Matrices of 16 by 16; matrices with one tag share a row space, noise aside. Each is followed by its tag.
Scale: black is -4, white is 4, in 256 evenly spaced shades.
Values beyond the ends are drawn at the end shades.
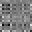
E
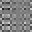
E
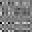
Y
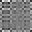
E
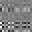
Y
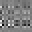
Y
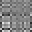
E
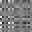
Y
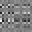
Y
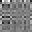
E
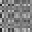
Y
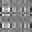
E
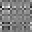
E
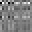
Y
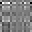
E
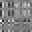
Y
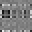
E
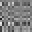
Y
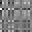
Y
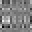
E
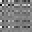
Y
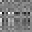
Y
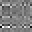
E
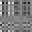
Y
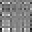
E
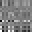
Y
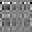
E
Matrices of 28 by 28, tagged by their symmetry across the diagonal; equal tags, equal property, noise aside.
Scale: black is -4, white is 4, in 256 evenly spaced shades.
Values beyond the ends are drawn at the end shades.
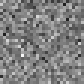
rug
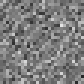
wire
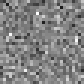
rug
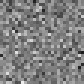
rug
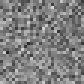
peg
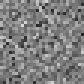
wire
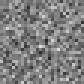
peg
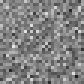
wire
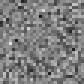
wire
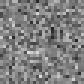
peg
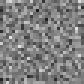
peg
